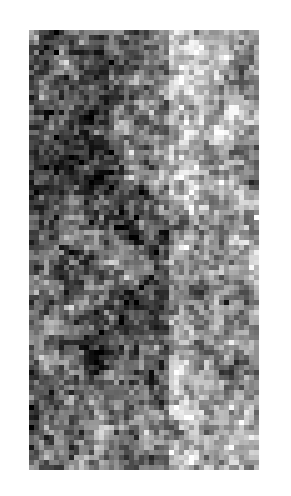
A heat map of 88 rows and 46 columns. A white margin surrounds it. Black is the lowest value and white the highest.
Grain: blotchy. Ninth with the highest average: top right. Seam: vertical, 60% of the way across, the right part higher.
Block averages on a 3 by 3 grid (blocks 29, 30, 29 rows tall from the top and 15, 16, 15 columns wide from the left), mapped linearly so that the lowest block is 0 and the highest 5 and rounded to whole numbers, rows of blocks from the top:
0 3 5 | 1 1 4 | 2 2 4
